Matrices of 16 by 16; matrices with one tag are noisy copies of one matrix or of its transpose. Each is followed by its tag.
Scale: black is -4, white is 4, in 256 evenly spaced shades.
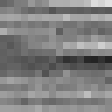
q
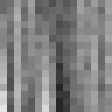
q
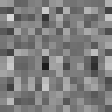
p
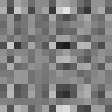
p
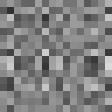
p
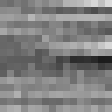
q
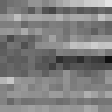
q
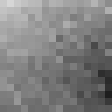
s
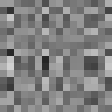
p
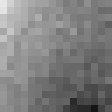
s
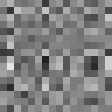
p
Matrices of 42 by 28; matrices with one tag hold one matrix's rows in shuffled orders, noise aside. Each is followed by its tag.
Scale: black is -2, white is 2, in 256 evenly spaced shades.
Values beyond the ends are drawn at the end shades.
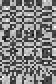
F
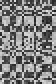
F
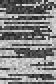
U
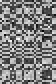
F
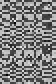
F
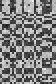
F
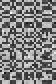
F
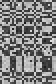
F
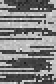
U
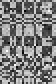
F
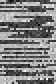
U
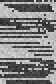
U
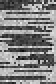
U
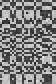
F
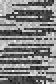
U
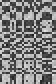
F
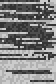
U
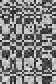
F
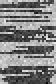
U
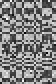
F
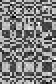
F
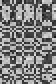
F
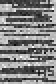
U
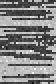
U
